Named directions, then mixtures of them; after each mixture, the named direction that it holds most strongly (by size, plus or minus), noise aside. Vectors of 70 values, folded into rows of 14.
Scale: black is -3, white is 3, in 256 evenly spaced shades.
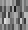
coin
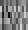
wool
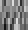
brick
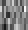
brick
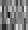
wool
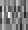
wool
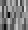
brick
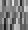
brick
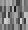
coin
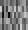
wool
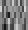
brick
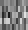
wool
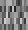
coin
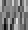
brick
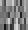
brick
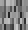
coin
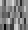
brick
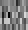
wool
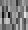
wool
